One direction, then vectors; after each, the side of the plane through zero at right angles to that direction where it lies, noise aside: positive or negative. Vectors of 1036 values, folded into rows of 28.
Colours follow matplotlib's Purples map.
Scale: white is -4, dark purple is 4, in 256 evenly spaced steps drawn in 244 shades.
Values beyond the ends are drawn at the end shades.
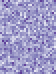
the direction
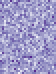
negative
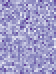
positive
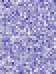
positive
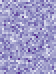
positive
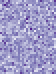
positive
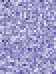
positive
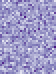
negative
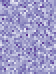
positive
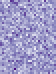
negative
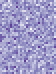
negative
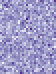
positive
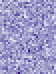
positive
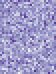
negative
